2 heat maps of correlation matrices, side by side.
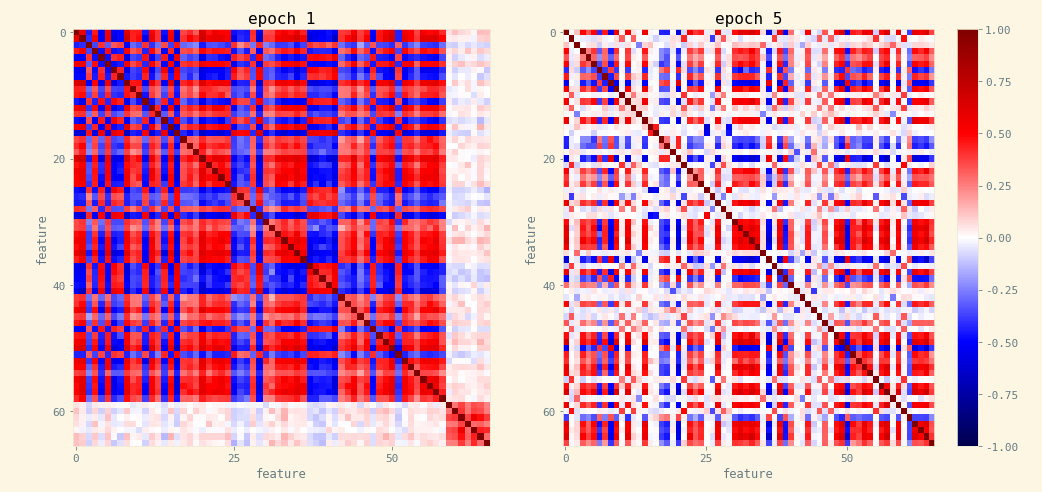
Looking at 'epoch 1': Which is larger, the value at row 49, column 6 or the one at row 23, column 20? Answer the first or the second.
the second
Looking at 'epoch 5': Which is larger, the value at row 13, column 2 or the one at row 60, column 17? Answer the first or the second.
the second
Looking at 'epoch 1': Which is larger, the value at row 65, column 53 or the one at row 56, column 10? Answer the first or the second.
the second
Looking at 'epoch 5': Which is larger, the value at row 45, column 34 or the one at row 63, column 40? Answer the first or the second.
the second
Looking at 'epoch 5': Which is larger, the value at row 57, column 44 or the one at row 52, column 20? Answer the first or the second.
the first
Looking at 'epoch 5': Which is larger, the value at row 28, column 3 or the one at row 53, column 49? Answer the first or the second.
the second
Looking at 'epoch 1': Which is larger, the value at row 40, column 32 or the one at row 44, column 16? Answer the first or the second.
the first
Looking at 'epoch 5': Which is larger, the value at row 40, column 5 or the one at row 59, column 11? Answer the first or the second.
the second
